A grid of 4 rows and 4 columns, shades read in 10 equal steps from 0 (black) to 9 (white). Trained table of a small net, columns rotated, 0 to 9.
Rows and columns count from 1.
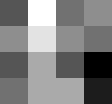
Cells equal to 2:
0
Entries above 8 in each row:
1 0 0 0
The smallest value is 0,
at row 3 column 4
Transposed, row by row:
3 5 3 4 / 9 8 6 6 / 4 5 3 6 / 5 4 0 1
